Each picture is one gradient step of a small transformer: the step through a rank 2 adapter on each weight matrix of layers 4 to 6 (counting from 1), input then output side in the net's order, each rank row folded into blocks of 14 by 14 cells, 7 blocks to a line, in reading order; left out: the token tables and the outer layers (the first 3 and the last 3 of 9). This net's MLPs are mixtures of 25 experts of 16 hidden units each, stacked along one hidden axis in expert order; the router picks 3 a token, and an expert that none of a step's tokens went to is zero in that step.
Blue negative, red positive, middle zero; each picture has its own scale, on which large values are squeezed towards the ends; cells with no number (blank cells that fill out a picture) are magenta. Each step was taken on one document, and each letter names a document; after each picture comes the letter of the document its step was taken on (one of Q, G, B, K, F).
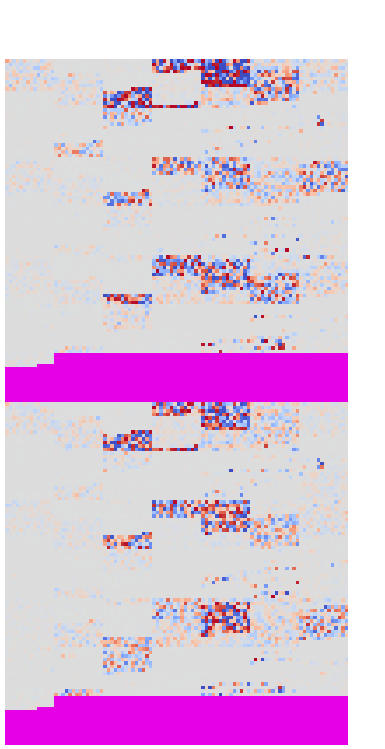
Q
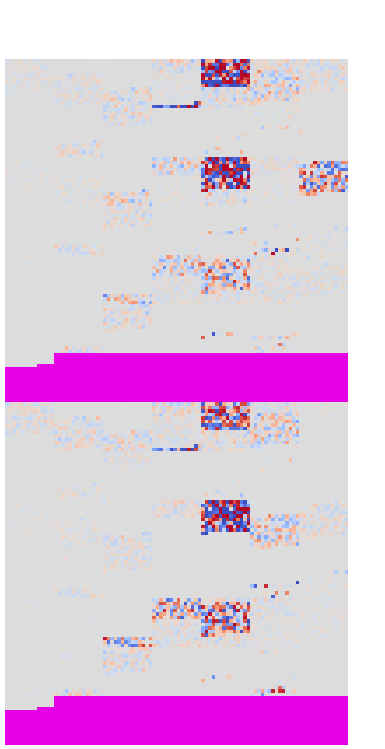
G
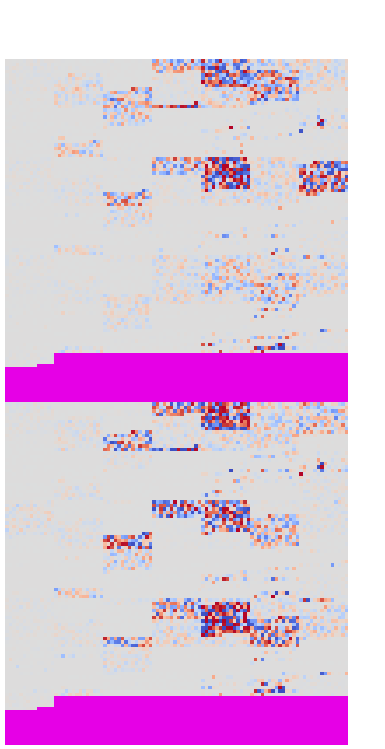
Q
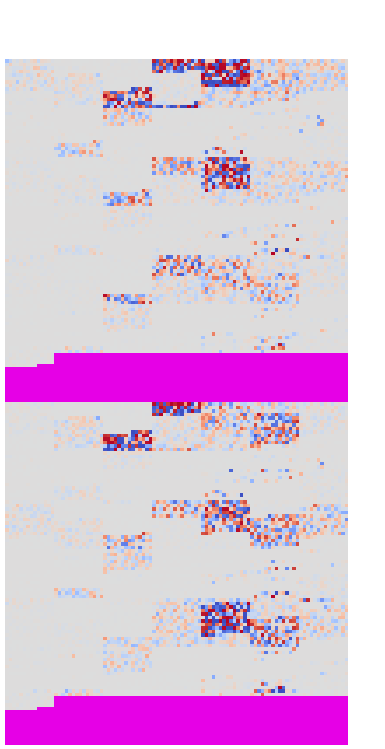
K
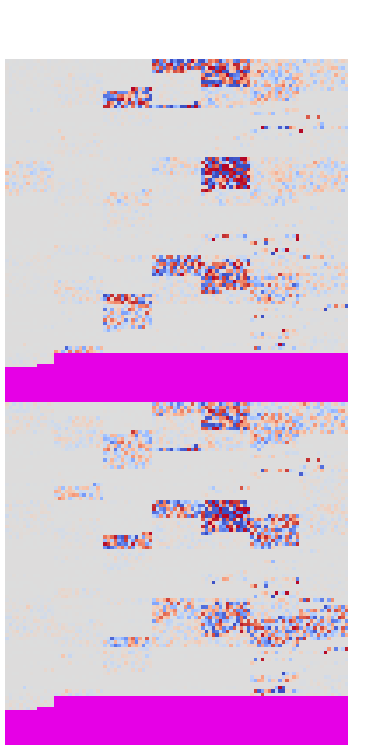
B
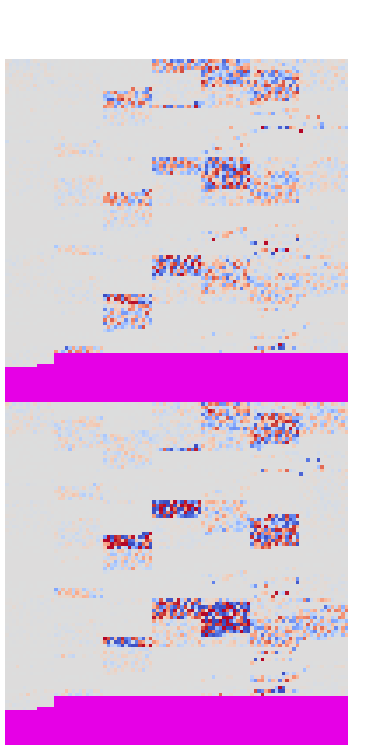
B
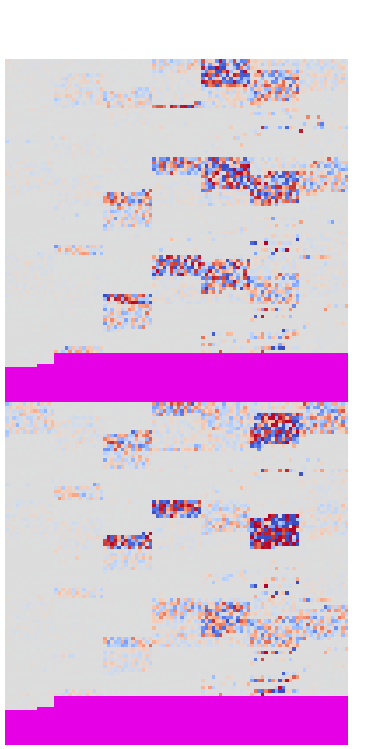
B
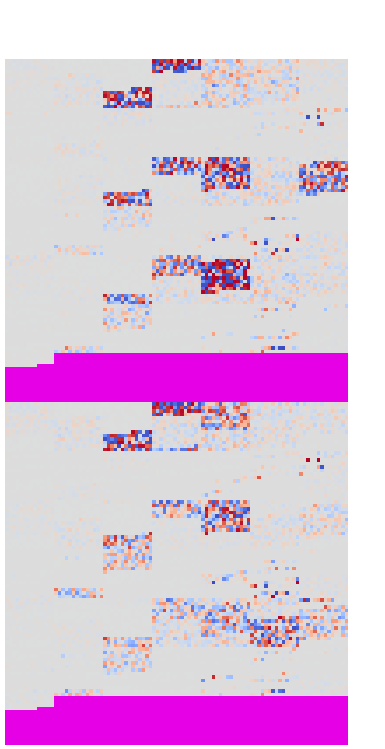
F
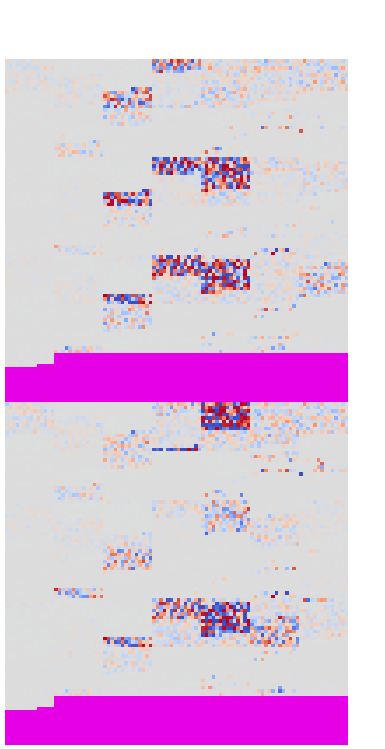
F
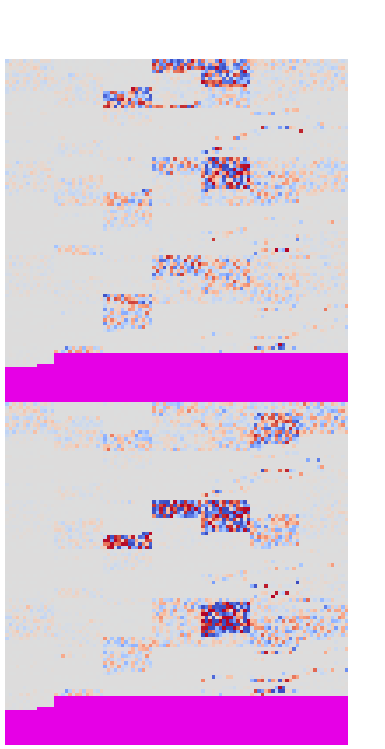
B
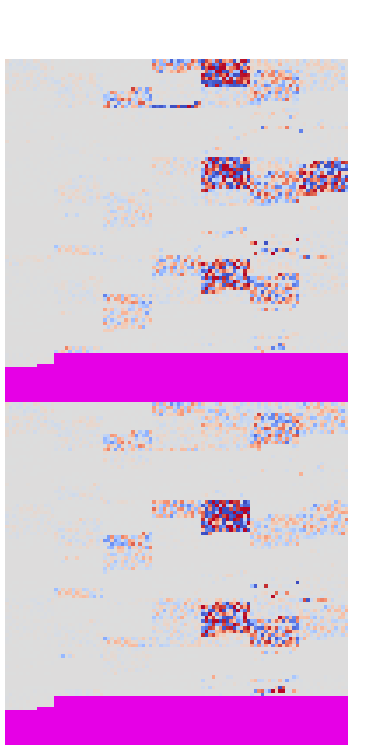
G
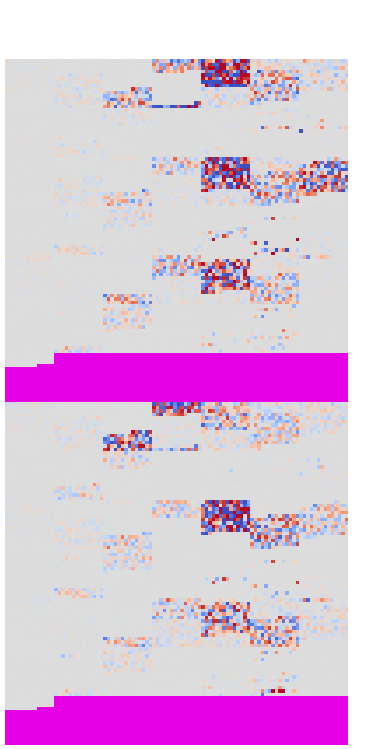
G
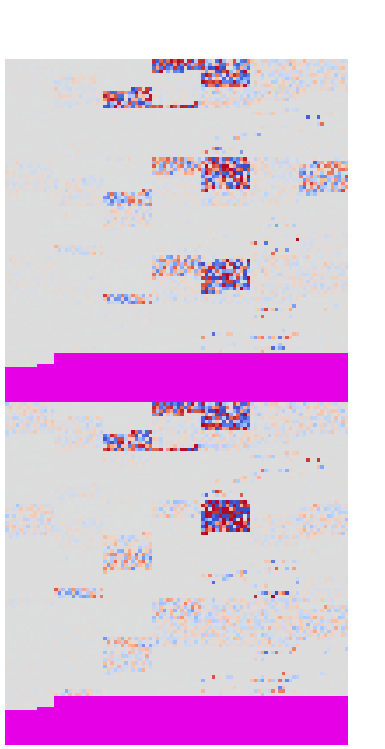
F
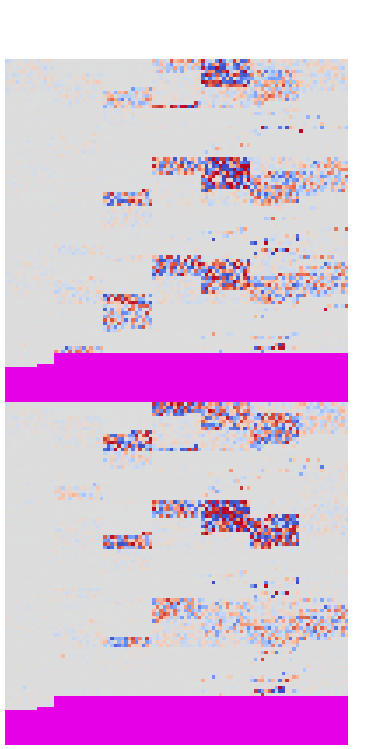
B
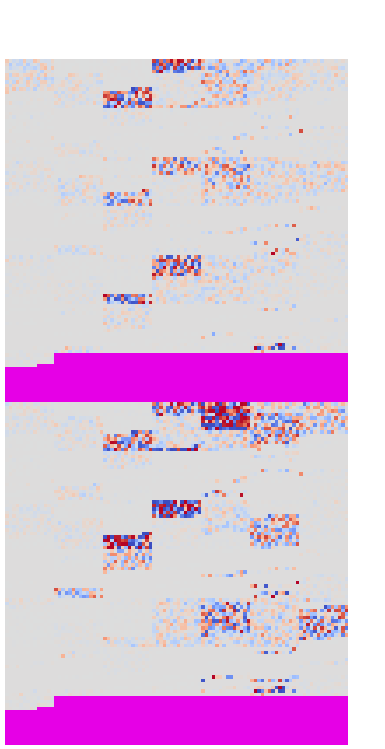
K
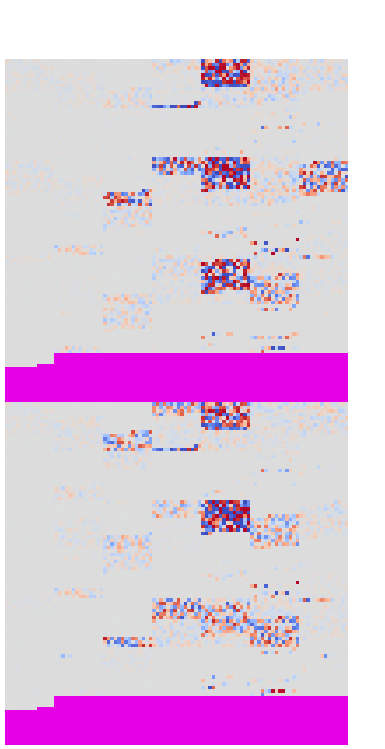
G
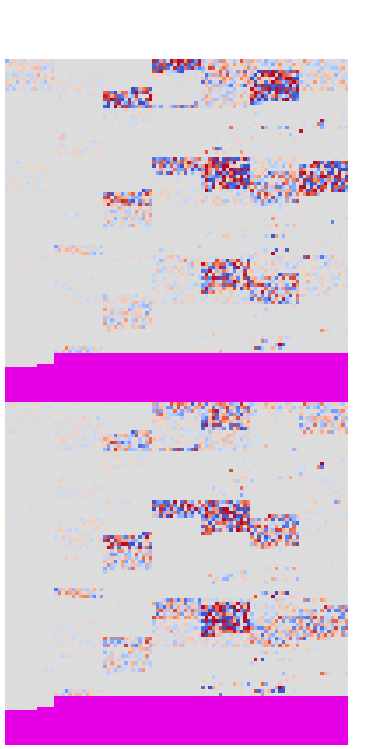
Q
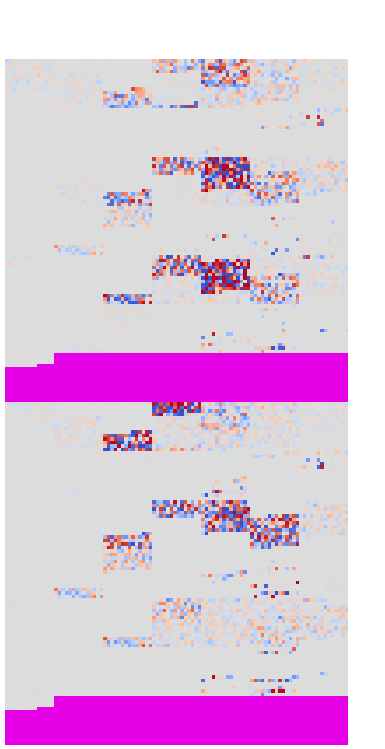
K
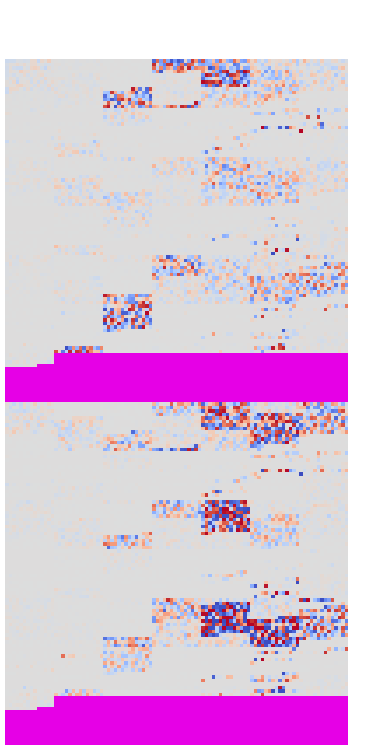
B
